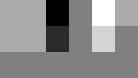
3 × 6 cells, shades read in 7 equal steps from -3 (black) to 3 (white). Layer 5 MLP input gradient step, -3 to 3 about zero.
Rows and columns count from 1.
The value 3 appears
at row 1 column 5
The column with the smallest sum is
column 3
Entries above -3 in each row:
5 6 6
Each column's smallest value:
0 0 -3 0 0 0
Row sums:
3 2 0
